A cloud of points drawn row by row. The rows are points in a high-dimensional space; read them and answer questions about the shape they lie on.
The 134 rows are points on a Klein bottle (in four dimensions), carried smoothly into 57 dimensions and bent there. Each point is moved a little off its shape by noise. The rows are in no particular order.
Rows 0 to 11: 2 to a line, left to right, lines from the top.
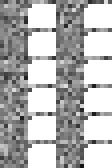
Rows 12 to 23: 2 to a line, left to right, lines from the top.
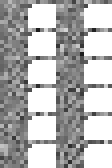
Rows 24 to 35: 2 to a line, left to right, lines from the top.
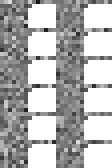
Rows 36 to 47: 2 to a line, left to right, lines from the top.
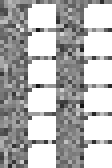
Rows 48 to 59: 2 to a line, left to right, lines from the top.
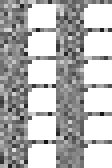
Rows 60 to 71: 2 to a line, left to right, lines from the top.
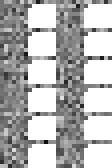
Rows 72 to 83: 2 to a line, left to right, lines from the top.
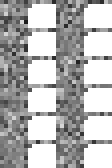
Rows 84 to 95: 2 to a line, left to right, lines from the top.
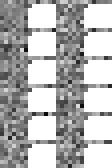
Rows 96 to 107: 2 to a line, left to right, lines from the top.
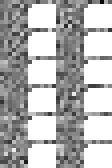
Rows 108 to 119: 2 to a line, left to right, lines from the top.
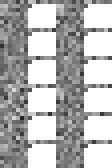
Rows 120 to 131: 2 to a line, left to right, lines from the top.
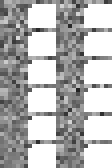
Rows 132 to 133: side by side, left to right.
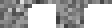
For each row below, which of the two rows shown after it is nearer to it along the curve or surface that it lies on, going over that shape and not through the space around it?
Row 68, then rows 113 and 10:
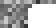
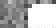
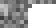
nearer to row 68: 113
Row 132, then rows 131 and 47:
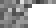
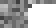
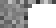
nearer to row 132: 47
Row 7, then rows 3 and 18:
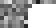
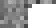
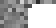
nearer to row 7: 18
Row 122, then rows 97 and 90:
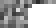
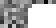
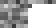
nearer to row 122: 97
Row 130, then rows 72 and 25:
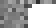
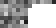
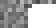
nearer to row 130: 25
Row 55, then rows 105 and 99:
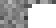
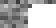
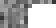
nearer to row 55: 105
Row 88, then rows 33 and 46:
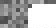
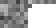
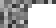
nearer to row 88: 33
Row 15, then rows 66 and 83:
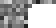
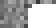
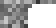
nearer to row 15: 83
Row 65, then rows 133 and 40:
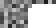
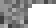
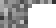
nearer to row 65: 40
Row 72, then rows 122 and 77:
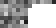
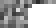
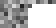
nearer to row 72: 77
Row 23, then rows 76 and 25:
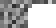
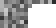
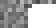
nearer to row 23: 76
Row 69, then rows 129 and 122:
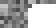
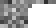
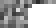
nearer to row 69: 129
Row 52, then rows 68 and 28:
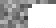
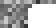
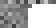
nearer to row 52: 28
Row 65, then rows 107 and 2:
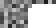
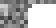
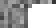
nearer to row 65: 2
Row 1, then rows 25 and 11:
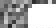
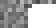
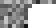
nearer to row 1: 11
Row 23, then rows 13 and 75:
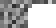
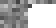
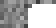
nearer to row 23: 75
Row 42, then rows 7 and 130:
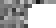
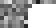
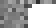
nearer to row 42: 7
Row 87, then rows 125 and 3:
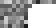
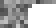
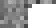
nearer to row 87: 125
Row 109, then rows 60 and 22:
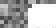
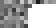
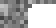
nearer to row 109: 22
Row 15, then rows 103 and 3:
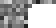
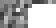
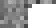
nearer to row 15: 103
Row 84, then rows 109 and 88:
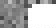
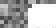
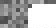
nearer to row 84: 109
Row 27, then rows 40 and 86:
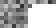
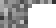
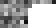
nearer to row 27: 86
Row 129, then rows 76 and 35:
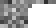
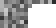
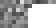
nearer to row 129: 76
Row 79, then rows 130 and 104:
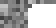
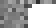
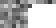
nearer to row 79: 104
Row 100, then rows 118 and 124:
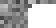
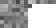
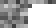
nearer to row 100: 118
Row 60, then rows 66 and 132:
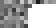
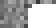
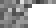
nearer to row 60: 132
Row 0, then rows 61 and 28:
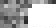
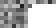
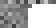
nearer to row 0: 61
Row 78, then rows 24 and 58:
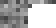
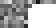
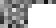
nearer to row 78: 58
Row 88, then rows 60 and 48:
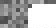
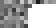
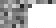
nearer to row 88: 48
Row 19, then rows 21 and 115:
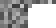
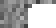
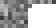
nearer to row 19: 21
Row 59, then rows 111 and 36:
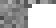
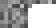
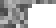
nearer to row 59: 36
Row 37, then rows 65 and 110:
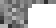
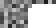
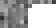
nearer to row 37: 110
